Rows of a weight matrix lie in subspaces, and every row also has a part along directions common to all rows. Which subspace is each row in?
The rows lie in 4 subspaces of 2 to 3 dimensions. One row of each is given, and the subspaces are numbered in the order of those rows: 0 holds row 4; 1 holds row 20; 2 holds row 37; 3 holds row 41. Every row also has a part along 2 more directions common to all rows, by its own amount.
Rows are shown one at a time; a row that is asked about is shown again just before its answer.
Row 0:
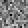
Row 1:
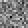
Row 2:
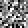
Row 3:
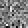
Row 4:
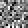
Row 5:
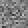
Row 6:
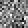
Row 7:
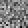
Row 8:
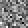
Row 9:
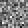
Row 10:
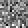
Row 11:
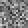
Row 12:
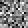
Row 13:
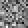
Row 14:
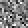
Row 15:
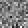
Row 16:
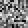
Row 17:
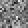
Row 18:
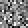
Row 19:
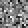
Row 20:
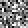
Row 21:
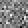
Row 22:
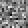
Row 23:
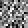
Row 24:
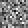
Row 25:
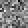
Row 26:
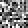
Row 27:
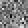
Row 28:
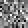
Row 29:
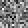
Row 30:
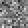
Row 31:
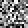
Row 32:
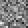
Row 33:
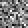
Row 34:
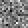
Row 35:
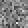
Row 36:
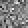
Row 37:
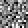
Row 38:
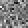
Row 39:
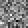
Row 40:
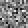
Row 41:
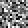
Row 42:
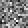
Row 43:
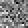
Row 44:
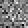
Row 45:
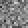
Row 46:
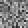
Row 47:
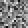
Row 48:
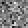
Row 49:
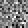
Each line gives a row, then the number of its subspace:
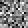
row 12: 0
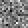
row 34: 3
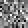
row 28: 2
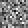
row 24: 2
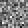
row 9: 2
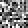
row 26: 2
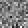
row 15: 2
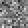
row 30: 1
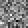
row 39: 3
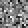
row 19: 3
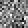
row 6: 0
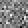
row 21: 0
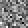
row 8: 3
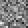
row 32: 3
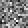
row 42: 3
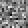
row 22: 2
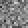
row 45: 1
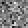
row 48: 1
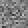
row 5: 2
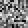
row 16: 0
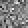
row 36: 1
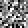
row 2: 2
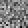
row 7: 0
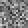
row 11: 2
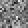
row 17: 1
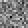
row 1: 0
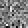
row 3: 0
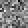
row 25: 1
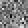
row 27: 0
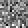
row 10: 0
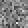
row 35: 3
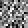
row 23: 0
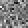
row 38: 1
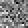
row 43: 1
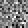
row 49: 2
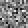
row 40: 2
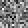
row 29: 0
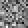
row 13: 3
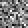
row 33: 0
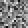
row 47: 3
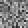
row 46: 2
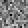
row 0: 1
